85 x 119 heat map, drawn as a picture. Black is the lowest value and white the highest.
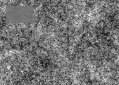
No overall slope runs across the table. In the top left lies a patch that is calmer than the rest. The halves do not mirror each other. The values follow a bell shape. The top left is the smoothest part. No regular stripes run through it.
